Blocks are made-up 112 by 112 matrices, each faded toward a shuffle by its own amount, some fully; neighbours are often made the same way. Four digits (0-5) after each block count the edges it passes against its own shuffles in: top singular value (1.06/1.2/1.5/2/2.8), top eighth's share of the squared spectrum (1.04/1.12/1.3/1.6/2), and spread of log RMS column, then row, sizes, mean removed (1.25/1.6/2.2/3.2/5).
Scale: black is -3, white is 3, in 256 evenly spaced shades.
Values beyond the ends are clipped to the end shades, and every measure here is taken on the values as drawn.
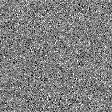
3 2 1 1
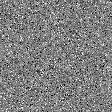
2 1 0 0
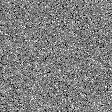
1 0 0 0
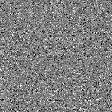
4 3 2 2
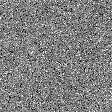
0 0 0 0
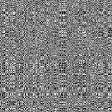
5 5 4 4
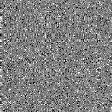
4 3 2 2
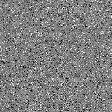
4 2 1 1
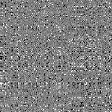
5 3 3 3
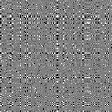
5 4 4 4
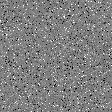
2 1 0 0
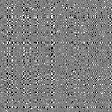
5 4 4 4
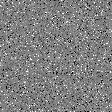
2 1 0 0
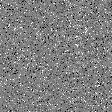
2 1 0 0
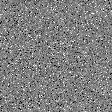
1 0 0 0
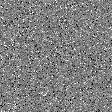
0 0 1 0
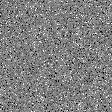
0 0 0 0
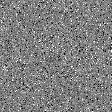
1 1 1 0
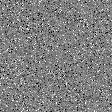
0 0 0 0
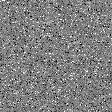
0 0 0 0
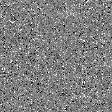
2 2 2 0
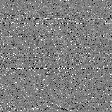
3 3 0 3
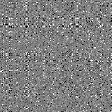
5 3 3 2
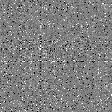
4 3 1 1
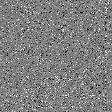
3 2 1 1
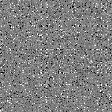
4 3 2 2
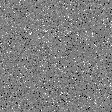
0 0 0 0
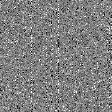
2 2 3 0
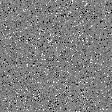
1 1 1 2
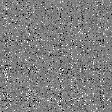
2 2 3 2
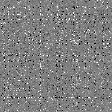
2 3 3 2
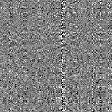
4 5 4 3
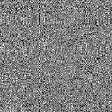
4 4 3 2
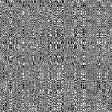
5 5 4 3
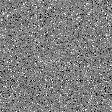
1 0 0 1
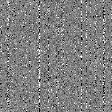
2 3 4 0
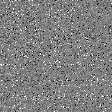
1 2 1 2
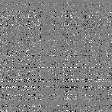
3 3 3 4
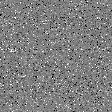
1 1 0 2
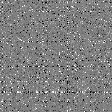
4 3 2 2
